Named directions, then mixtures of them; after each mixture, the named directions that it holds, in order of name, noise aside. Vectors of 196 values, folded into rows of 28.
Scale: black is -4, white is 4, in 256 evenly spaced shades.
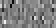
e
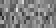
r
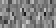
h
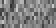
e, r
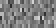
e, h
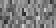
h, r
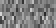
e, h, r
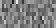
e, r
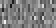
e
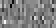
e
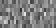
h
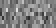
r
